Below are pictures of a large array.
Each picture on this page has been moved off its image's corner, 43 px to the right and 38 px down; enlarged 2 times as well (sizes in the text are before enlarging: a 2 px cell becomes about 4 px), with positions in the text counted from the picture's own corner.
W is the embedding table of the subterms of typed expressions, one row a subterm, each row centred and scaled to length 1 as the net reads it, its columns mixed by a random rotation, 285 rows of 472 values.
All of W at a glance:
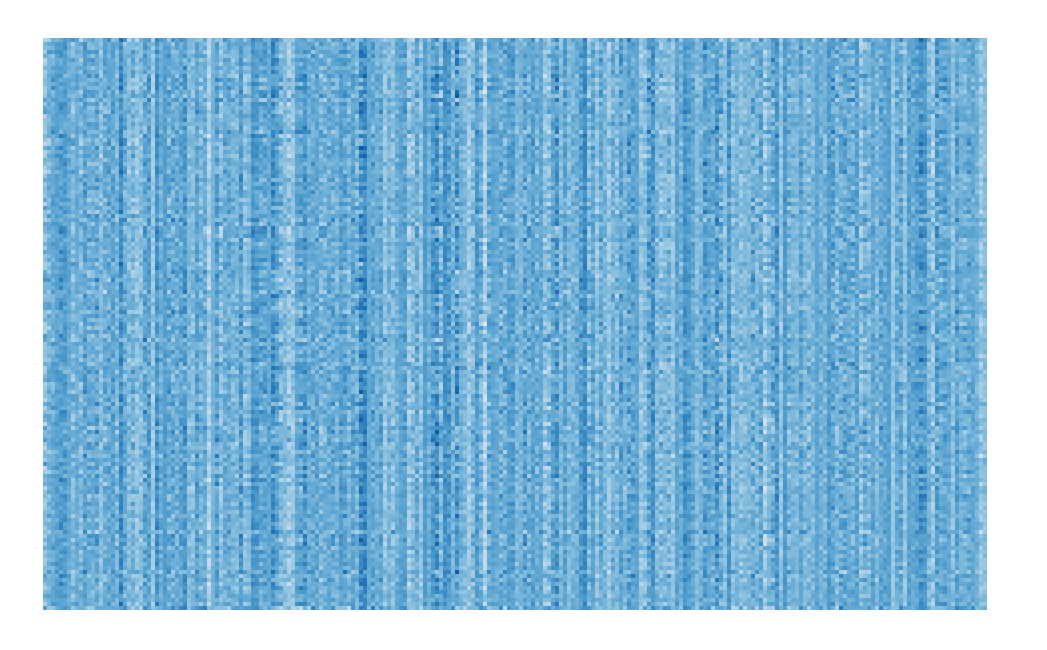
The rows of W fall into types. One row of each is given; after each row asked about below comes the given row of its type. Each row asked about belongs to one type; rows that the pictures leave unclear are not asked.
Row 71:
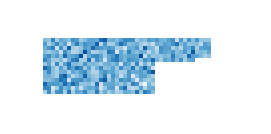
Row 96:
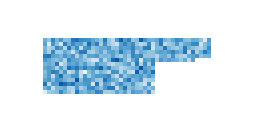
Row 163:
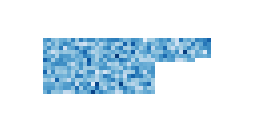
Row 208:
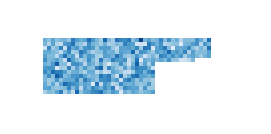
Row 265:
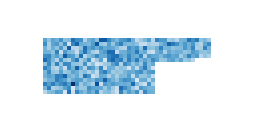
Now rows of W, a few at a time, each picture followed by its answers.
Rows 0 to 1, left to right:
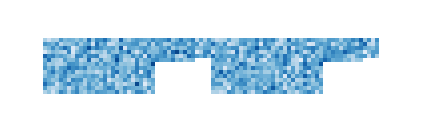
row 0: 71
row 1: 208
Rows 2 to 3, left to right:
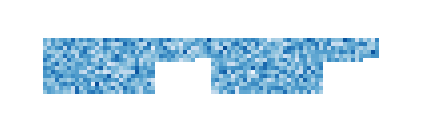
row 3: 96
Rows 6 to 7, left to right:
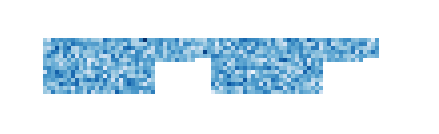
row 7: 96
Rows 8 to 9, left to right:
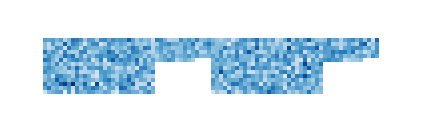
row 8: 265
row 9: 208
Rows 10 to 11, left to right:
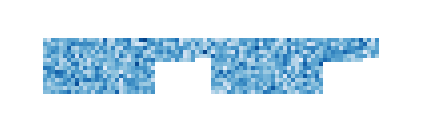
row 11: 208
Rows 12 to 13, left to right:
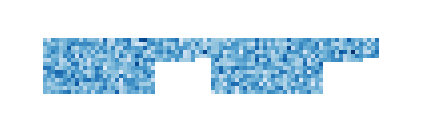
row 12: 208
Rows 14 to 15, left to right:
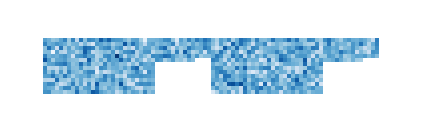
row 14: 163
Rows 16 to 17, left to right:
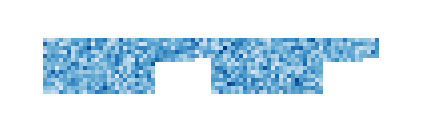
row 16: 208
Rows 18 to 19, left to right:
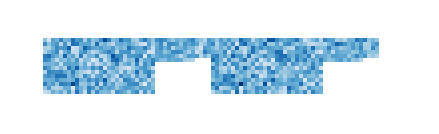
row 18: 265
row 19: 265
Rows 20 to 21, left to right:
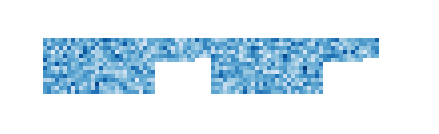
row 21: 163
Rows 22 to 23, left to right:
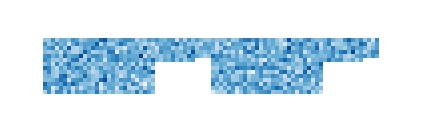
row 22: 71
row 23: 96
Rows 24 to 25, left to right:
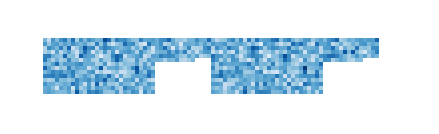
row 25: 163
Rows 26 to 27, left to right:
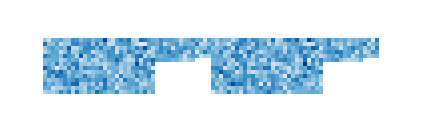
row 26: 208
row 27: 208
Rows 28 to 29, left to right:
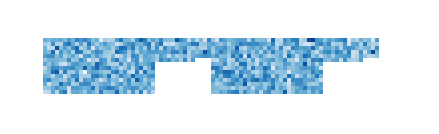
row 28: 96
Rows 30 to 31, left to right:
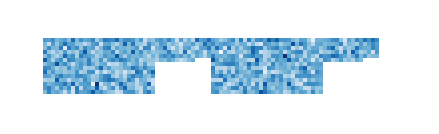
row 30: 163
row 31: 163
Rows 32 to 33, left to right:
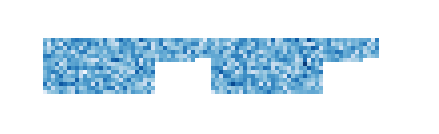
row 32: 96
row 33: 208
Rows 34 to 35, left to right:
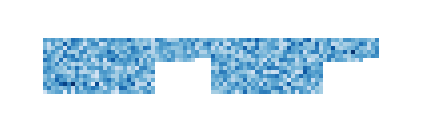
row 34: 265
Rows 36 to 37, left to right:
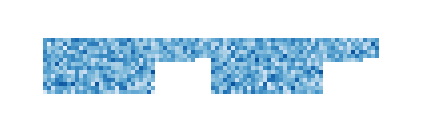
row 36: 96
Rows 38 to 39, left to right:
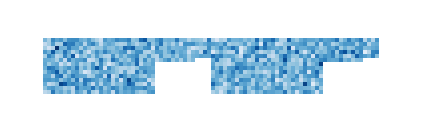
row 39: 71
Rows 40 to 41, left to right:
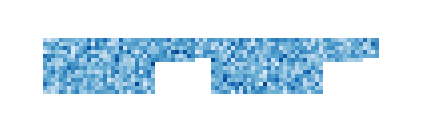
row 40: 71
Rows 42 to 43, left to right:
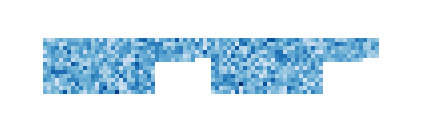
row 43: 265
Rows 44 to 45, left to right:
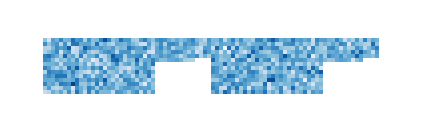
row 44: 265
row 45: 71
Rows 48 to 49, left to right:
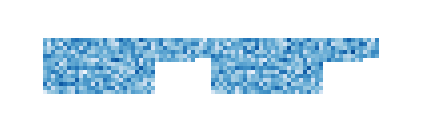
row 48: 96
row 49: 96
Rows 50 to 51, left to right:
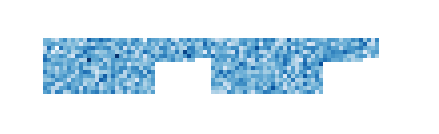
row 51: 208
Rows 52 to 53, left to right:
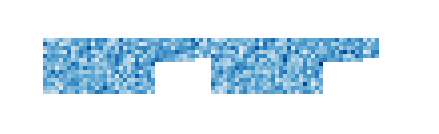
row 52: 208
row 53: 71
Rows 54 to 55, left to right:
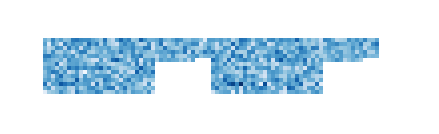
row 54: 96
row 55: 265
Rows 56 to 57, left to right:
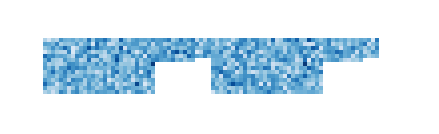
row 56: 71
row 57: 208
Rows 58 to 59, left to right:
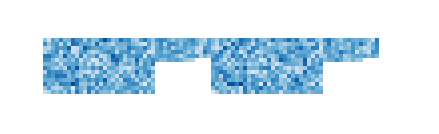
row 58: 265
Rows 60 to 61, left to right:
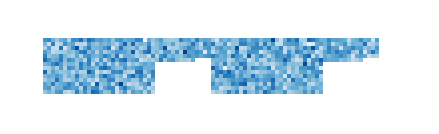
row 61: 208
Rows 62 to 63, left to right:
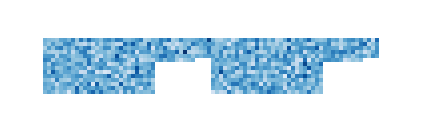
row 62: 163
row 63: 208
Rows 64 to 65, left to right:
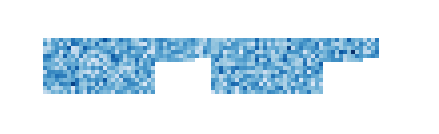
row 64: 265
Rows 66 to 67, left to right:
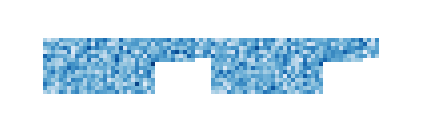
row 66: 71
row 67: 208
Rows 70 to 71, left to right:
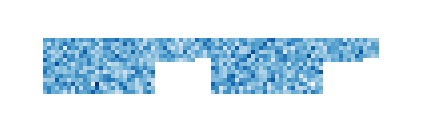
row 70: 163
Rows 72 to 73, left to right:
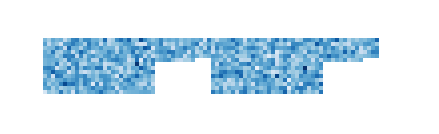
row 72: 208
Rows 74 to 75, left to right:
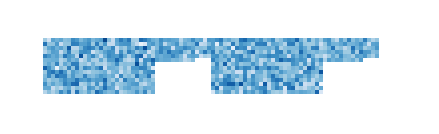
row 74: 208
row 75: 96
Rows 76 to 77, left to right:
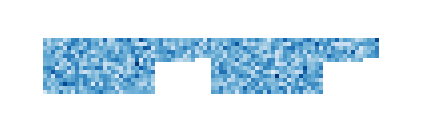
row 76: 208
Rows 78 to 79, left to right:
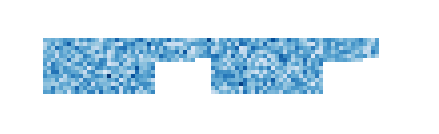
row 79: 265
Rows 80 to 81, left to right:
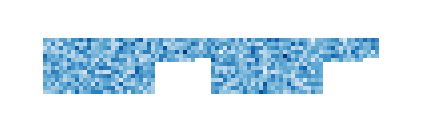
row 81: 163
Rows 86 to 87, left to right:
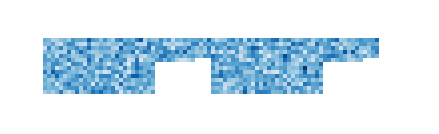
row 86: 208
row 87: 163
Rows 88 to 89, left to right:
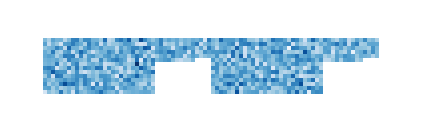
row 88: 208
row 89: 265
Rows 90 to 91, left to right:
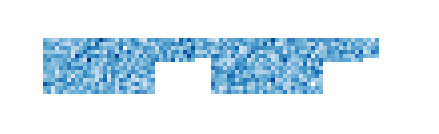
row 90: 71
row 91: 71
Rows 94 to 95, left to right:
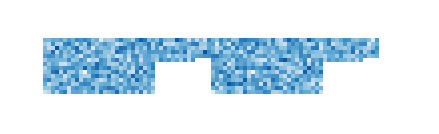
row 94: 96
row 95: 96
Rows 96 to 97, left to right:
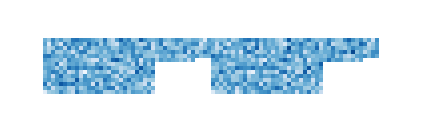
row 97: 96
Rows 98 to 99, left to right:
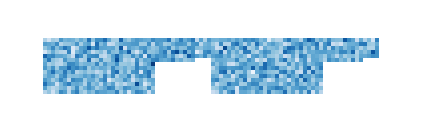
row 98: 71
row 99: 96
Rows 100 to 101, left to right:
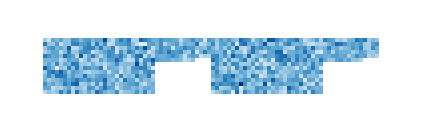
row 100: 208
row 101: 265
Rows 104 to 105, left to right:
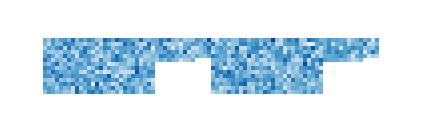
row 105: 208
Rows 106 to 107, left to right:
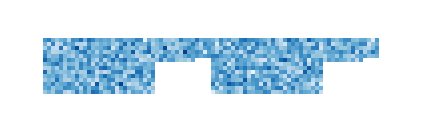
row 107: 96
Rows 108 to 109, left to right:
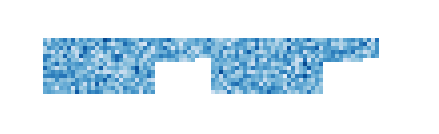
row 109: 208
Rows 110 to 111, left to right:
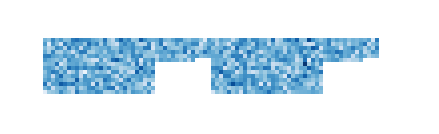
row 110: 96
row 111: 208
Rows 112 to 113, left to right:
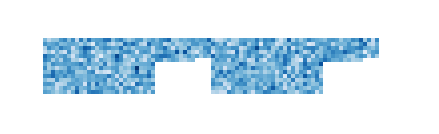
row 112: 163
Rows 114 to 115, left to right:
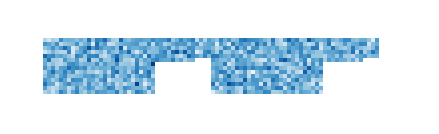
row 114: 71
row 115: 96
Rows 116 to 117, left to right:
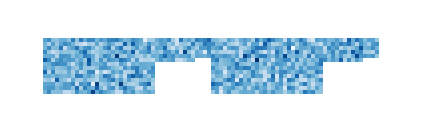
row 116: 163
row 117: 71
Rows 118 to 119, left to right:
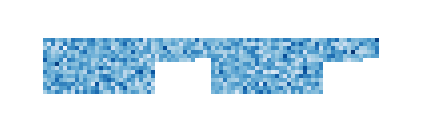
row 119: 163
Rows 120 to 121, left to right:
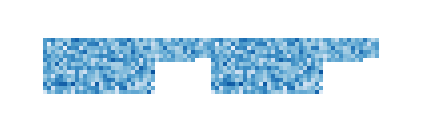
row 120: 96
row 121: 96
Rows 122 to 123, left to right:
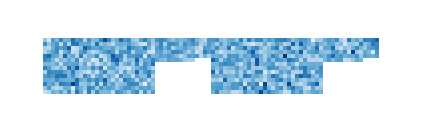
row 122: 265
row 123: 163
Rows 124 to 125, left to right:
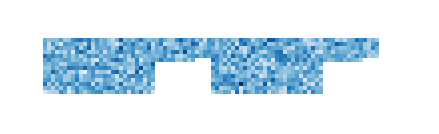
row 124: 96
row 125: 265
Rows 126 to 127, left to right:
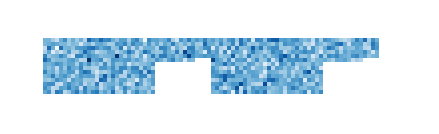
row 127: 265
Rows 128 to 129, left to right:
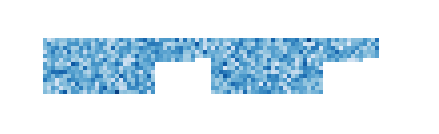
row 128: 208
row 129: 208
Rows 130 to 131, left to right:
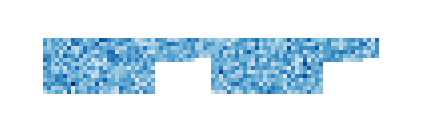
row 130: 265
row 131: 208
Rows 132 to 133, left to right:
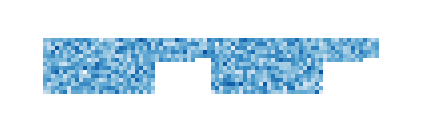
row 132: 96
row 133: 96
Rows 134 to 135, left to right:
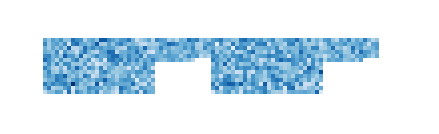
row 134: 265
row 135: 96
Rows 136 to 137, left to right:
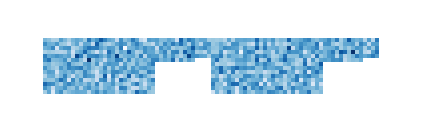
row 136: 71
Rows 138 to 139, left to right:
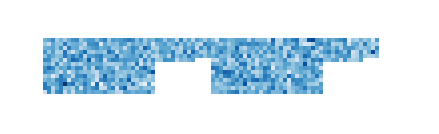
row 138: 71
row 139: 208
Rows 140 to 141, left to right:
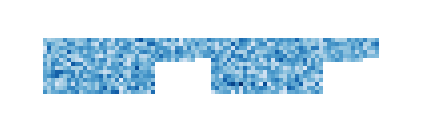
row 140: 208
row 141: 265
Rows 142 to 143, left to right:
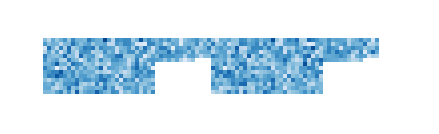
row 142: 208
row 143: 208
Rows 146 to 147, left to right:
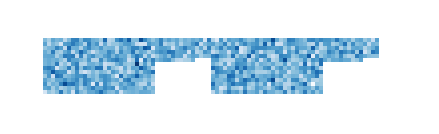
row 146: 208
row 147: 71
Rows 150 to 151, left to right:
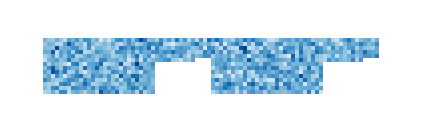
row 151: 96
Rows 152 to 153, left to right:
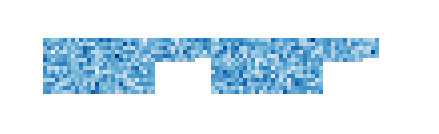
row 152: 163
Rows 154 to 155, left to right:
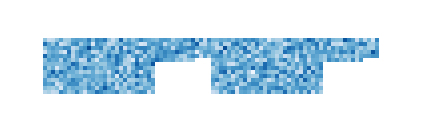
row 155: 96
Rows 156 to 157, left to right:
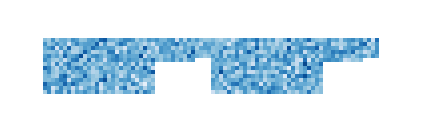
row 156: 71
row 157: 208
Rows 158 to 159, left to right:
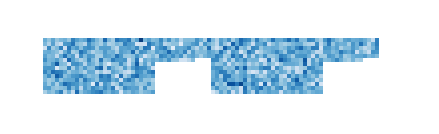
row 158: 208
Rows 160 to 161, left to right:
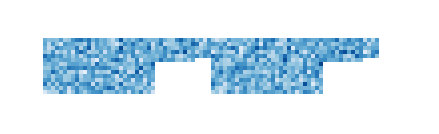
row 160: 96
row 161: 71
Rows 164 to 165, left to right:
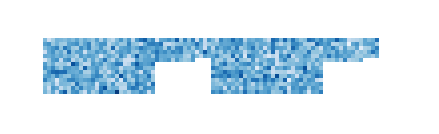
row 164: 208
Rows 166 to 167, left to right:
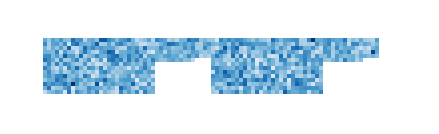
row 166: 265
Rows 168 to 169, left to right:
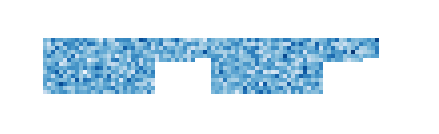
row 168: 96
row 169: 163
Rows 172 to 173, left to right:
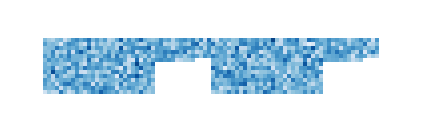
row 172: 208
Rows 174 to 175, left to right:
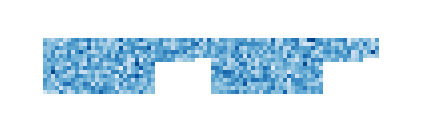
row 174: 208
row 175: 208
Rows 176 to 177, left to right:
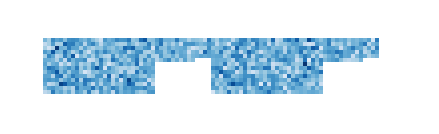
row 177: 208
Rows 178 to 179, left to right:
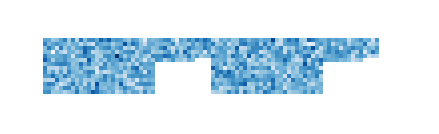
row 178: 163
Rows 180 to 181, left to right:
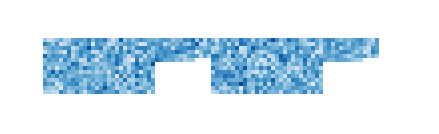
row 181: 265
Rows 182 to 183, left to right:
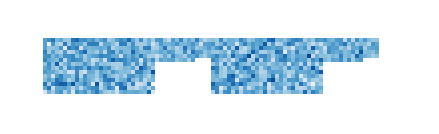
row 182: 96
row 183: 71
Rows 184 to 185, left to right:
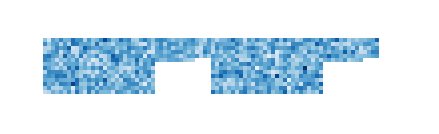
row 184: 265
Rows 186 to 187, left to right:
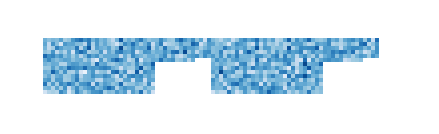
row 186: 96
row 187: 208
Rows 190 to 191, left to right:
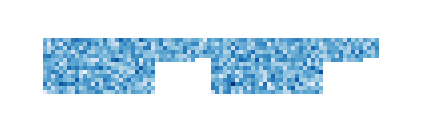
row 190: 96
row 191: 71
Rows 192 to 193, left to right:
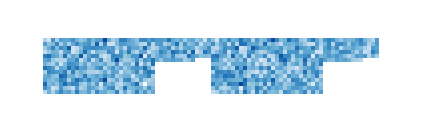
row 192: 71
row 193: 265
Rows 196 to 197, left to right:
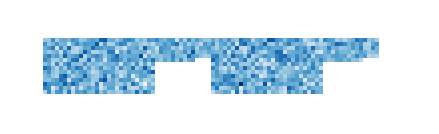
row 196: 71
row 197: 265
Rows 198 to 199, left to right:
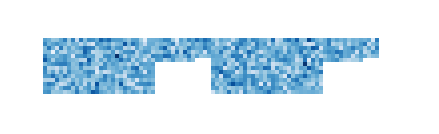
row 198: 163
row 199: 208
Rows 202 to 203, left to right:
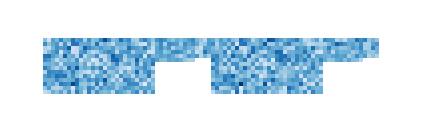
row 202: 265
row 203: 265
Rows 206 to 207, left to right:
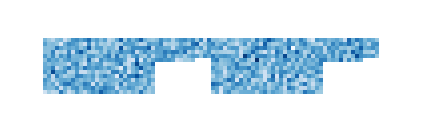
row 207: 71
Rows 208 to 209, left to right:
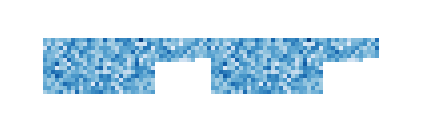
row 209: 208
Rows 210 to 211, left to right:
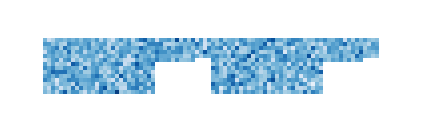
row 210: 208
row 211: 71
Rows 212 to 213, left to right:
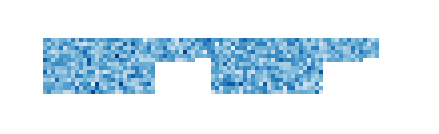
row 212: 163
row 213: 96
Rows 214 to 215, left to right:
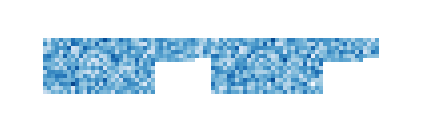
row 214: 265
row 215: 71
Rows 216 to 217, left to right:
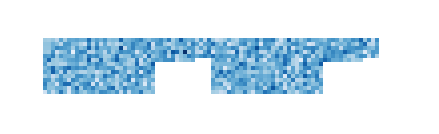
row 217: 208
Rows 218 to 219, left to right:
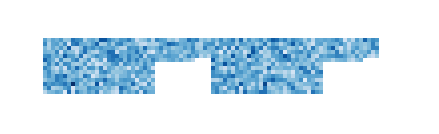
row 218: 265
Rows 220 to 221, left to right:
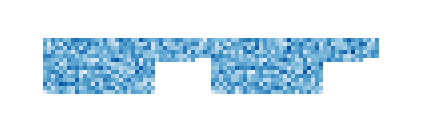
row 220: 96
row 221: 96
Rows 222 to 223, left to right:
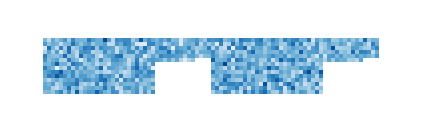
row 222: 208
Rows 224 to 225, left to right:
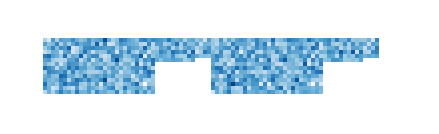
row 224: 71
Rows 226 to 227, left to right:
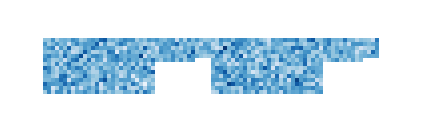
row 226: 71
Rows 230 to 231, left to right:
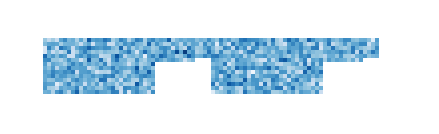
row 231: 96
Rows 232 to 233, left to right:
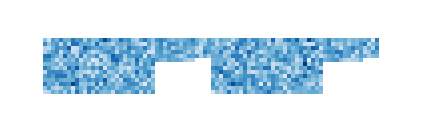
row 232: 265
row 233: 208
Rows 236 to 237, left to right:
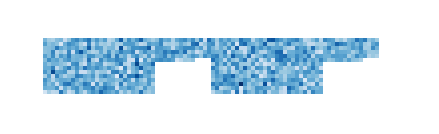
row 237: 265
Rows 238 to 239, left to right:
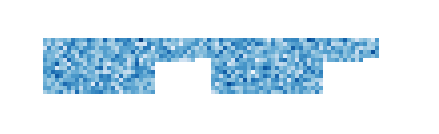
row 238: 208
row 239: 96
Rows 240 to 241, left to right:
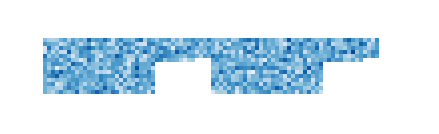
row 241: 96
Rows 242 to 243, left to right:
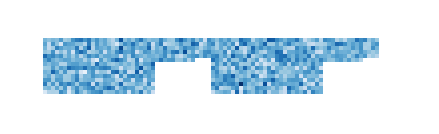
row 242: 96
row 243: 265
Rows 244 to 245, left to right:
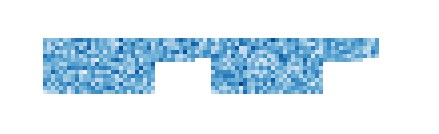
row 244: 96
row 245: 265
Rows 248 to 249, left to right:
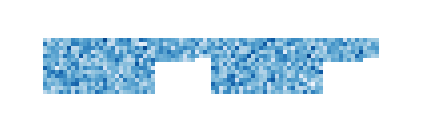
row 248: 208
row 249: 71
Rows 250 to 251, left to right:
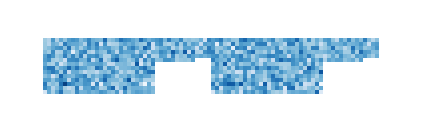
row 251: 96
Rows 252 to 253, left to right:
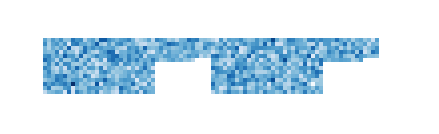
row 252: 265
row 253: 71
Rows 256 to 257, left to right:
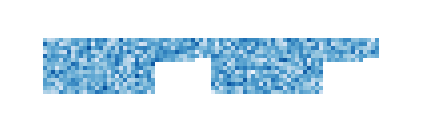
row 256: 208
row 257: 96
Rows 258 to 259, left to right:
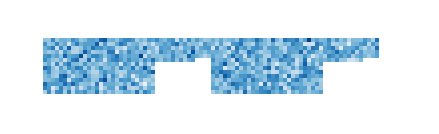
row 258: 71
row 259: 208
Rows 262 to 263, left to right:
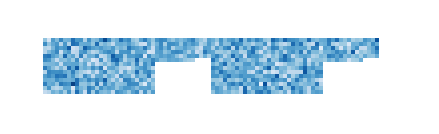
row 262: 265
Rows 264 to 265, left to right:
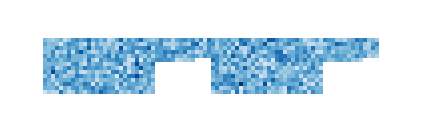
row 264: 208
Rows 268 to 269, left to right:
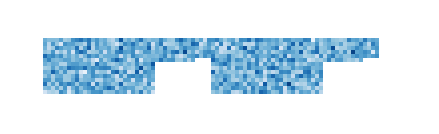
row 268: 96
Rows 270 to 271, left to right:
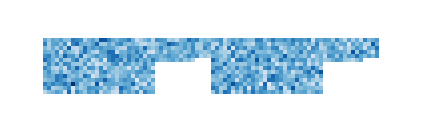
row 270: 265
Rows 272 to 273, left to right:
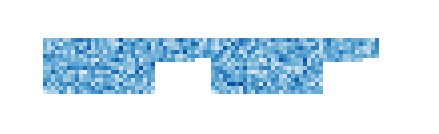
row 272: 96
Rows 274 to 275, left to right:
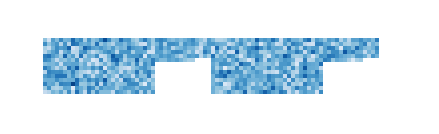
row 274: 265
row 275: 208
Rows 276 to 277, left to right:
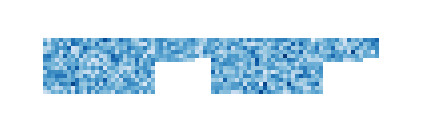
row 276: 265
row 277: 163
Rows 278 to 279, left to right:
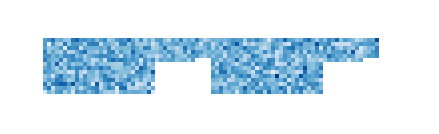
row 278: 96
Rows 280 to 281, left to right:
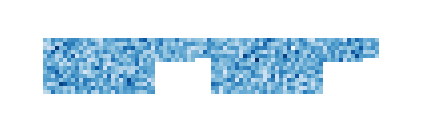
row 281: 71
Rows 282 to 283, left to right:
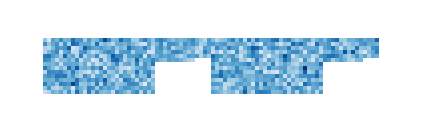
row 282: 265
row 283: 163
